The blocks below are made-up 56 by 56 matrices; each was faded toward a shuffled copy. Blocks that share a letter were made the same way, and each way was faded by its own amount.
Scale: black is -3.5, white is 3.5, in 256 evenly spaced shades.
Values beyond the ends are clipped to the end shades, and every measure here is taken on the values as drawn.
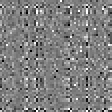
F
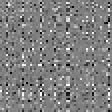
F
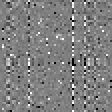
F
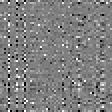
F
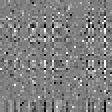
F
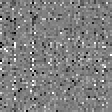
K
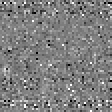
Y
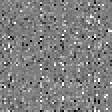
K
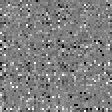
K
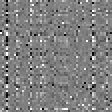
F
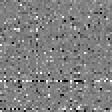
K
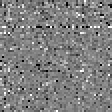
Y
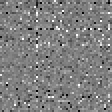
Y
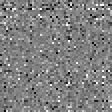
Y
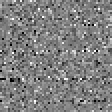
Y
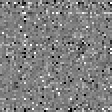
Y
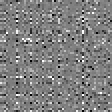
F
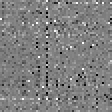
K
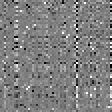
F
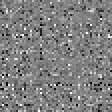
Y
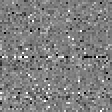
Y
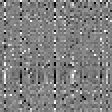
F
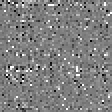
K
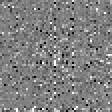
K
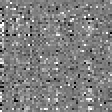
K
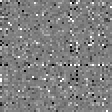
K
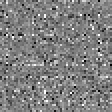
Y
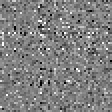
Y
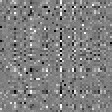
F
